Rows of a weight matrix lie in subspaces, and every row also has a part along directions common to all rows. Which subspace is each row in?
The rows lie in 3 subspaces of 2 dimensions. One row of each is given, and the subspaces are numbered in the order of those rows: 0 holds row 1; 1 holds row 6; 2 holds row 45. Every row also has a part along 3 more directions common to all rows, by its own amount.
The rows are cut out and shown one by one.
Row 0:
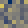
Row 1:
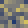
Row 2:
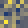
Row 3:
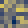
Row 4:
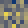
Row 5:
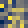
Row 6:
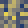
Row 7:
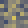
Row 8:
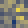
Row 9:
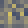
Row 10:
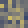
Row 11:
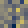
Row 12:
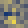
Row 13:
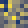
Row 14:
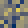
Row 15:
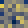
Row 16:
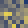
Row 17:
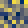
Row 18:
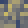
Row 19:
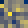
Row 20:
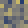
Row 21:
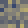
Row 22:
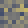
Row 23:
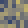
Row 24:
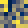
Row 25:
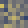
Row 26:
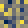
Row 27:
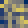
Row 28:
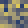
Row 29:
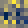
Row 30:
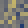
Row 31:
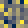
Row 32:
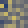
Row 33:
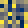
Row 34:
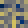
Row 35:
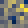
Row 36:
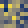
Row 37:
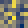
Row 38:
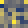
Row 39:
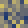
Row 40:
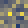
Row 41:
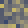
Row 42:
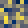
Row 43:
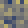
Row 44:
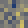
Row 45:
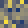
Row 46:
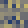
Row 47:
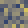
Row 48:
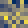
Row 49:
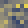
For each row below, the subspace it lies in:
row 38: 0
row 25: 1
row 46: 1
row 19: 0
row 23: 1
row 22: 0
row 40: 0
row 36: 1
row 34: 0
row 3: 0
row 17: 2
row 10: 1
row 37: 1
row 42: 2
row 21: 1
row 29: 2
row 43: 2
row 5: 1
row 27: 0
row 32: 1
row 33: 1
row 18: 1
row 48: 2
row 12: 2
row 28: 1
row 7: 1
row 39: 2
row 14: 2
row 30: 1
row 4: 2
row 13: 1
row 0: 2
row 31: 2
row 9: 0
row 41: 0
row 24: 1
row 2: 2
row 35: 0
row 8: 0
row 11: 2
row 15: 0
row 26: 2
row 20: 2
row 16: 2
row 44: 1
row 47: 0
